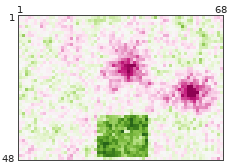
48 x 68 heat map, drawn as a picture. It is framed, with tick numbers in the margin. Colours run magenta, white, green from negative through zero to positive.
On average the colour sits 50% of the way up the scale. The bottom middle is the ninth with the highest average. Two dips sink into the field. An odd patch, higher than its surroundings, sits in the bottom middle.
